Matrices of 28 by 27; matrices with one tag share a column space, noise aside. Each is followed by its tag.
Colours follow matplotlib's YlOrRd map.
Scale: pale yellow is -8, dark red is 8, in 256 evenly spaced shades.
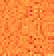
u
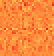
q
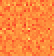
q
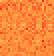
q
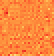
u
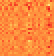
q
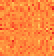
q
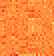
u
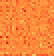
u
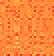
u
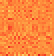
u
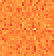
q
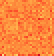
u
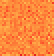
u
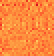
q
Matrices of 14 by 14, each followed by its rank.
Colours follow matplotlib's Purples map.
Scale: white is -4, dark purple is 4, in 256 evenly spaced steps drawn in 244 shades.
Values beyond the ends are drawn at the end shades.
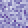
full rank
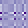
one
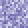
full rank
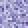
full rank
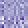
two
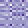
two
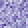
full rank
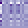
one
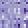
two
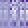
two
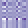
one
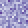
full rank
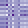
one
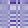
one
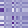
one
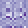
two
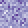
full rank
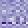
two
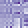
two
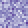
full rank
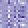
two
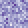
full rank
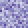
full rank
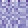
two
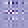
one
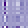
one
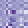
two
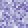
full rank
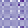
one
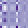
one
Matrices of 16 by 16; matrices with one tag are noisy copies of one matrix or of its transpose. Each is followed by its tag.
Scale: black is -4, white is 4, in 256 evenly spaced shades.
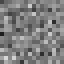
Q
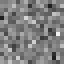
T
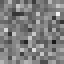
Q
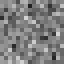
T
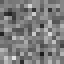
Q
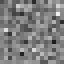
Q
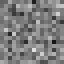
Q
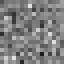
Q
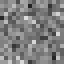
T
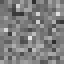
Q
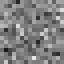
T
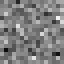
T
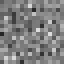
Q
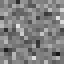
T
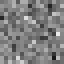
T
